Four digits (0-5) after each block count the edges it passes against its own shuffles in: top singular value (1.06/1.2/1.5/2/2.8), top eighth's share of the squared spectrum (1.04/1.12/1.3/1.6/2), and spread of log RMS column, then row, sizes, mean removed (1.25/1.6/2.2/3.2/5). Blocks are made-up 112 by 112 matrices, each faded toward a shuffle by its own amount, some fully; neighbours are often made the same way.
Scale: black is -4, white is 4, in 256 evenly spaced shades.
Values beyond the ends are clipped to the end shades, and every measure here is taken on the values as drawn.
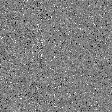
1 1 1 0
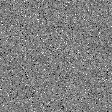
0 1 1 0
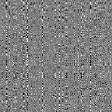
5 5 4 2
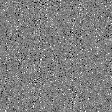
3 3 2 0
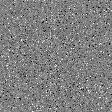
1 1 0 0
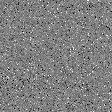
1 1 0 0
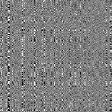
5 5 4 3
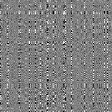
5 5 4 3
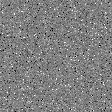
2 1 0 0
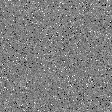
2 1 0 0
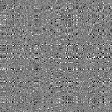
5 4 3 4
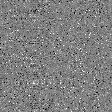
3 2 1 1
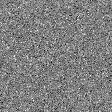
2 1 0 0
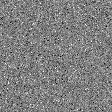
2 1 0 0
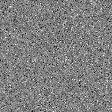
3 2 0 0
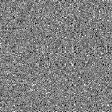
4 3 2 2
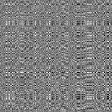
5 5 4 4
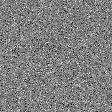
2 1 0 0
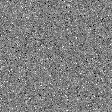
0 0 1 0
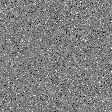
0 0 0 0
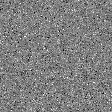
0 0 0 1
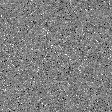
0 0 0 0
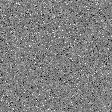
0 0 0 0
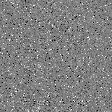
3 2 0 1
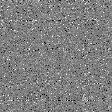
3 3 1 2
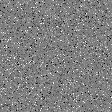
0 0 0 0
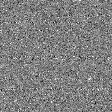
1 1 0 2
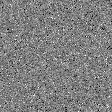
0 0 0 0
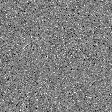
0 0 0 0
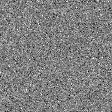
0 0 0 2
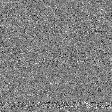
1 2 0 3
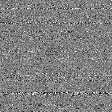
2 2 0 4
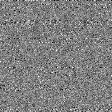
1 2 0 3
